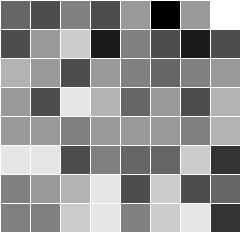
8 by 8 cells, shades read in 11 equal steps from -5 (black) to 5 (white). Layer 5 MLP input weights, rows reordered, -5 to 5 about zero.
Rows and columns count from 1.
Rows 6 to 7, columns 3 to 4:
-2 0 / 2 4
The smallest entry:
-5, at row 1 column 6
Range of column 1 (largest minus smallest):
6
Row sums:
-3 -10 2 5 7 4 5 11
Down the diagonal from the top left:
-1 1 -2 2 1 -1 -2 -3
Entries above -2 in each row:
5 3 7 6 8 6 6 7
